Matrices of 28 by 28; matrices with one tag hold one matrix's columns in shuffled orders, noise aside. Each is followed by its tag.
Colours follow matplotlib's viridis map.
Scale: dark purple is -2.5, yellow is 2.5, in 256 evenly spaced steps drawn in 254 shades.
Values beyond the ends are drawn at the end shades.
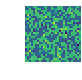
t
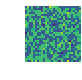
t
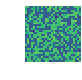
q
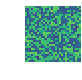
q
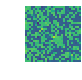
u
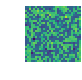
t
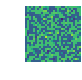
u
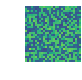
q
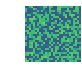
q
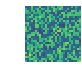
t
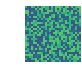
u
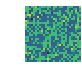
u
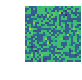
u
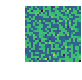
t
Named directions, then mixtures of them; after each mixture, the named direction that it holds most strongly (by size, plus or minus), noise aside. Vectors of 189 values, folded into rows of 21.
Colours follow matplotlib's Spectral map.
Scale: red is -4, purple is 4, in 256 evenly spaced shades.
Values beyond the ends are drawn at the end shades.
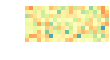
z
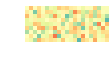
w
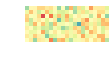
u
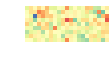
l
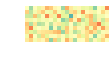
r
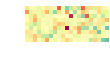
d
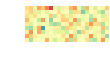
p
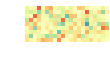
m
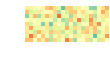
r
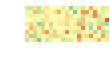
z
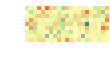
m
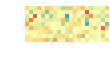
m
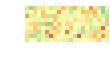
z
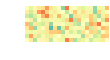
r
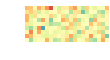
p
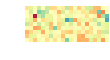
l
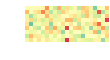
l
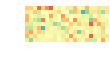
p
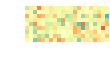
w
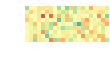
u
